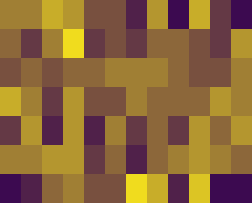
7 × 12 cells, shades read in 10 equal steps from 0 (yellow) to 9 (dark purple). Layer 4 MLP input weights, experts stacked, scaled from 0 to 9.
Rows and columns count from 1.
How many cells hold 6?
12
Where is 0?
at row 2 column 4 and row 7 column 7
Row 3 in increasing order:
4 4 4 4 5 5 5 5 6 6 6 6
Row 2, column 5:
7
